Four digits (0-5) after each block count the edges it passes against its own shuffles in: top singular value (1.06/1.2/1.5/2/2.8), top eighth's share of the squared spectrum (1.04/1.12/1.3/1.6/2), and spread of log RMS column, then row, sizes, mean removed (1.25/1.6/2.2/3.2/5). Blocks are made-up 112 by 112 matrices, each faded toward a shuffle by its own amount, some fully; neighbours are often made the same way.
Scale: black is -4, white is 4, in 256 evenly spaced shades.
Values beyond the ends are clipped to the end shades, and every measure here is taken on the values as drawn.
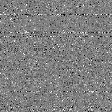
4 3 1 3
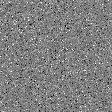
0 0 0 0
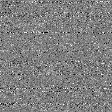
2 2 0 3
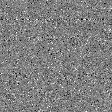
2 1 0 2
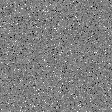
0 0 0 0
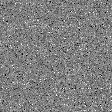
1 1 0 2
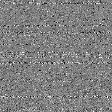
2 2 0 3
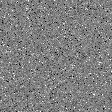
0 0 0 0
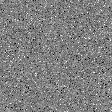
0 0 0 1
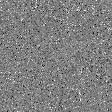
1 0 0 0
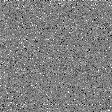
1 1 0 2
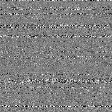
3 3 0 4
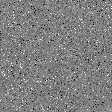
0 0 0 0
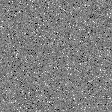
0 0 0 0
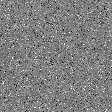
0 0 0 0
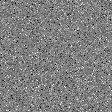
0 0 0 0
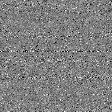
2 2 0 3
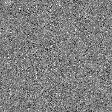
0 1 2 0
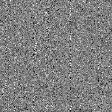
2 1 3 0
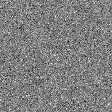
0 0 1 0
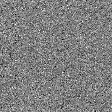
0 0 2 0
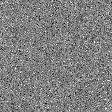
0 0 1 0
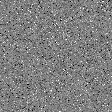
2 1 0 0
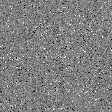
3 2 0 1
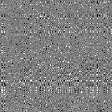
5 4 3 3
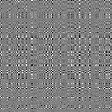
5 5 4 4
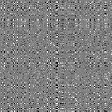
5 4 4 4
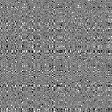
5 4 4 3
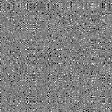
5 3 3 2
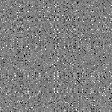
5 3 2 2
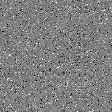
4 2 1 1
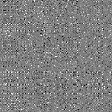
5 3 3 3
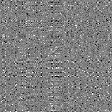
5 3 3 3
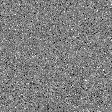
0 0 0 1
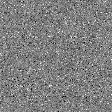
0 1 0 2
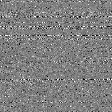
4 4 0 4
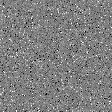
2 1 0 0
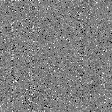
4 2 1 0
